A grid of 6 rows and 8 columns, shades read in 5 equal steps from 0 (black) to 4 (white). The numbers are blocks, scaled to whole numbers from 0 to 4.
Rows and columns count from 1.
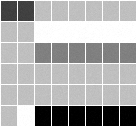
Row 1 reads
1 1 3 3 3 3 3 3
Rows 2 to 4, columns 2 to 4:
3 4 4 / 3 2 2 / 3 3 3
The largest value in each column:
3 4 4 4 4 4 4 4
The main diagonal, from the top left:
1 3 2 3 3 0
